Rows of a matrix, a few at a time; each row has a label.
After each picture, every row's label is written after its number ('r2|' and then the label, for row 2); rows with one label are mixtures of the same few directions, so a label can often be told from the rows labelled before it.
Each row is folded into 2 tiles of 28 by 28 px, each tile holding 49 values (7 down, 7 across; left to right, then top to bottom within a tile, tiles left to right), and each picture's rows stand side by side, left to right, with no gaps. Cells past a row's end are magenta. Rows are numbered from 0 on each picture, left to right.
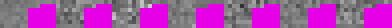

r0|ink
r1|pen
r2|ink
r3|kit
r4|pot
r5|pot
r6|pen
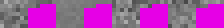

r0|ink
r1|ink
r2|pen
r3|ink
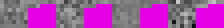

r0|pen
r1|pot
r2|pen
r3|kit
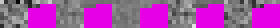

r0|ink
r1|kit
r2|pen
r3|kit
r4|ink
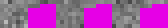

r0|kit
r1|kit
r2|ink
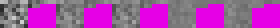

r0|pen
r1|pen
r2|pen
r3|kit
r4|kit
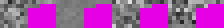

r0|pot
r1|pot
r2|ink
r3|pen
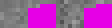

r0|ink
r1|kit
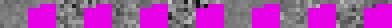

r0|ink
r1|pot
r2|kit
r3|ink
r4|kit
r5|ink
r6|ink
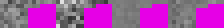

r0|pot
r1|ink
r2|kit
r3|kit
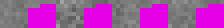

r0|kit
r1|ink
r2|kit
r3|ink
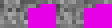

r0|pen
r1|pen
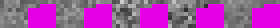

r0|pen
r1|pot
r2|pot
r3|ink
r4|ink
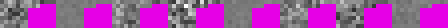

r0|pot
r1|pot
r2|kit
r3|pot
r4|kit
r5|pot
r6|ink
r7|pen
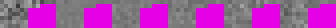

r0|pot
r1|kit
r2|pen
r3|pen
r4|pot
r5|kit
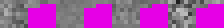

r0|kit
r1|ink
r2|pen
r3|pot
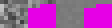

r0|pen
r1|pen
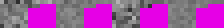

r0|ink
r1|pot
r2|ink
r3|pen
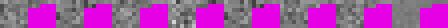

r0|pen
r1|ink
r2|pot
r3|kit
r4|ink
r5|pen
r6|pen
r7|kit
